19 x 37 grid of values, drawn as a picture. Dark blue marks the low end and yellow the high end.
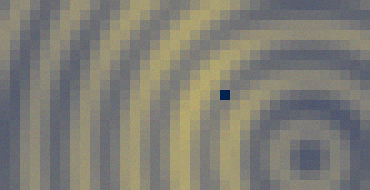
Lone odd cells: 1, lower than its neighbours. Rings: centred on the bottom right. Slope: none. Histogram: bell-shaped.
